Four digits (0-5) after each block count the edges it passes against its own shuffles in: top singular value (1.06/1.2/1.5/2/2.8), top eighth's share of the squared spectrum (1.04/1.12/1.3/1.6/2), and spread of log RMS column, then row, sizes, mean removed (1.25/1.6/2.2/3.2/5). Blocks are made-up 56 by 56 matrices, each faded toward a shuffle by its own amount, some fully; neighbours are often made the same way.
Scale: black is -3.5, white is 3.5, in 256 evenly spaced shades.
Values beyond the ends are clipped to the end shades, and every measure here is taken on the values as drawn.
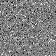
1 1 0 0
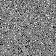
1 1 0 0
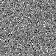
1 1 0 0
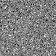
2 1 0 0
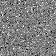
1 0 0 0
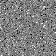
2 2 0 0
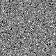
2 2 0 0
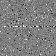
3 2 0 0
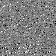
1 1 0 2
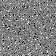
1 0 0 0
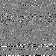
3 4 0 3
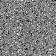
0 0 0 0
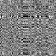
4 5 3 3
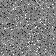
2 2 0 0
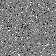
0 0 0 0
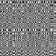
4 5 3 4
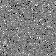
1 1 0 0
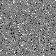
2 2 0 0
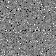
2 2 0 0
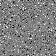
1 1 0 0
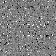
3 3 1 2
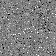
1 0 0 0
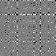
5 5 2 2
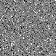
2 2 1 0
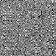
3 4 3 1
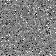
2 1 1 0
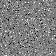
1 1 0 0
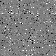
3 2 0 1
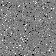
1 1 0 0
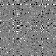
4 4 2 2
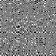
4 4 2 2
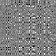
5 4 3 3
